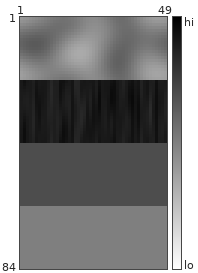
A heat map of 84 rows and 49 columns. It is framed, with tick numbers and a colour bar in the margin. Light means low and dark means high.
The table splits into 4 rows of 1 panel. Panel 1,1: middling, smooth. Panel 2,1: very high, streaked downward, faint in contrast. Panel 3,1: high, flat. Panel 4,1: middling, flat.
